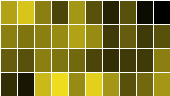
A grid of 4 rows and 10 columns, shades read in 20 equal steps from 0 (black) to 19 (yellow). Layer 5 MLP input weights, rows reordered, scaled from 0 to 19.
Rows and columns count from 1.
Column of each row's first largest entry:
2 5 3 4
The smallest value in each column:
4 2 11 6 9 6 3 5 1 0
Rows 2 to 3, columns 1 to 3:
11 10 11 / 8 7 11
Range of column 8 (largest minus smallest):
3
